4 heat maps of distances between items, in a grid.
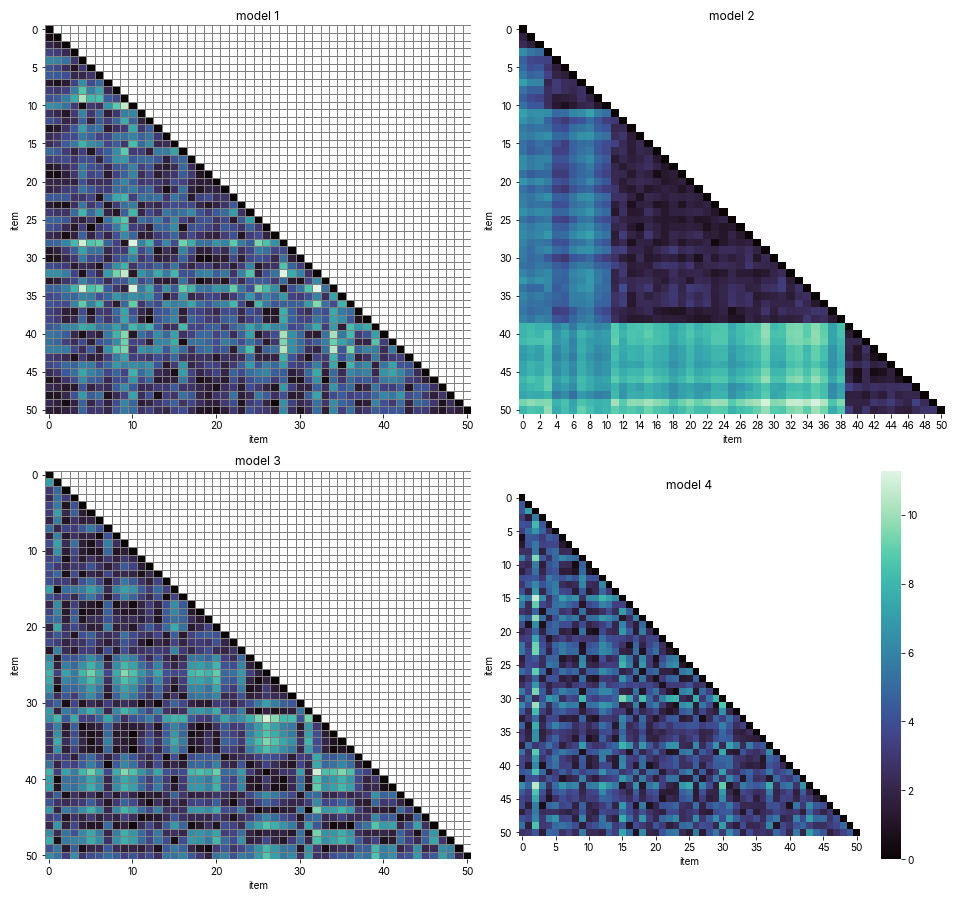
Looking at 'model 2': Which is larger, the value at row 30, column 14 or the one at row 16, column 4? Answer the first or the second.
the second
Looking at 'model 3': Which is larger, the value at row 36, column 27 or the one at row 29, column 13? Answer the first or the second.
the first
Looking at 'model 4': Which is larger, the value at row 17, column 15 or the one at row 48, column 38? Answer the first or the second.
the first
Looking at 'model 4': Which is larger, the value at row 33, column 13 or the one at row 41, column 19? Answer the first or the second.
the second
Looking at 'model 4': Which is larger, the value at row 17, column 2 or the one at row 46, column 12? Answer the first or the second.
the first
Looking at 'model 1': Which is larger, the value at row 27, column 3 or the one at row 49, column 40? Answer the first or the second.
the second
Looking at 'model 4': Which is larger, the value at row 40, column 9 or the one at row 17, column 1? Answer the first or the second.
the first
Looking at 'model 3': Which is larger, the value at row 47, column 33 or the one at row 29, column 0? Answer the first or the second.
the first
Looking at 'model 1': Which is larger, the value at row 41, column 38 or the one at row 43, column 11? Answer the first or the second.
the second
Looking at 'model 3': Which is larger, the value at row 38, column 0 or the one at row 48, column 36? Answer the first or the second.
the second
